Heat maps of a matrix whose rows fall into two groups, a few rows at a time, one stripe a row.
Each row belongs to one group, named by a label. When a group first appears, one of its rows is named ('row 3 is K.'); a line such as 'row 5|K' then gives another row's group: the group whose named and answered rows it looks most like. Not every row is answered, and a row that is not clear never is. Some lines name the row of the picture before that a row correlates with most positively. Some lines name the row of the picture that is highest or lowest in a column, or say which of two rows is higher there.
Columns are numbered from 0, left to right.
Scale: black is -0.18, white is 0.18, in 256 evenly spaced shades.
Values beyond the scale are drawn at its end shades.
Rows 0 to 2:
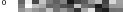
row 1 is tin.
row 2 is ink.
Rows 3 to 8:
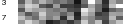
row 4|tin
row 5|ink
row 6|ink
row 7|ink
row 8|tin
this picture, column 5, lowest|8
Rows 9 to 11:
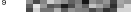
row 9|ink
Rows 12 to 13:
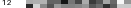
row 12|tin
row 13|tin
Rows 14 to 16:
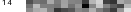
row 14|ink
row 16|tin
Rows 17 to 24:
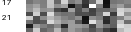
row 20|tin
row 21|ink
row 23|tin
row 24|tin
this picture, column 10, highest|17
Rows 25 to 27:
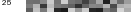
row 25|ink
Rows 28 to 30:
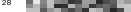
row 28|tin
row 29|tin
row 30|ink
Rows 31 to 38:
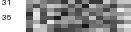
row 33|tin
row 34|tin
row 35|tin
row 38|tin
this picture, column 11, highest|31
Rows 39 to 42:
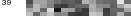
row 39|tin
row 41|ink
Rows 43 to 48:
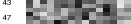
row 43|tin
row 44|tin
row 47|ink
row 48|tin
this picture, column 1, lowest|47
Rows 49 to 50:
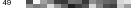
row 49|tin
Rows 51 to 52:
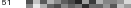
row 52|tin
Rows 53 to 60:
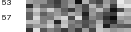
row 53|tin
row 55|ink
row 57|ink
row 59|ink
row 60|tin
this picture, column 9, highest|54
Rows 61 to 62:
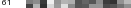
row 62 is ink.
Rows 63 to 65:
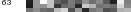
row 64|tin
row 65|ink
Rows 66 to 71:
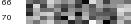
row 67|tin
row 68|tin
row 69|tin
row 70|tin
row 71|ink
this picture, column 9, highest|71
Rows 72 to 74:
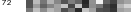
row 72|ink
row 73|ink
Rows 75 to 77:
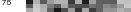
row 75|ink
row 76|tin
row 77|tin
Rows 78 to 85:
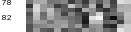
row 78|tin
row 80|tin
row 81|ink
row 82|ink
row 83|ink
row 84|ink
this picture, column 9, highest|82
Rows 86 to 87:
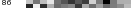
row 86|ink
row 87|tin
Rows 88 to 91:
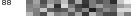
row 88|ink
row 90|tin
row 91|ink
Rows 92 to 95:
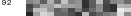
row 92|ink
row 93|ink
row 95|tin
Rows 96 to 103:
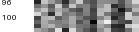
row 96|tin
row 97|ink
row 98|ink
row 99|ink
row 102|ink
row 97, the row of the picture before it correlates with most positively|92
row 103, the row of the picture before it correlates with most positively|92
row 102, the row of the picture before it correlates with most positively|94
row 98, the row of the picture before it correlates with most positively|94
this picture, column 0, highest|99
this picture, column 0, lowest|96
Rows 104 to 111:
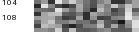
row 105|tin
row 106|ink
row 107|tin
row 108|tin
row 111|ink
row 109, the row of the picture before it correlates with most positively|102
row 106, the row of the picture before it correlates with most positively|99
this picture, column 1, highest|105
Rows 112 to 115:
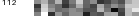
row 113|tin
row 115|tin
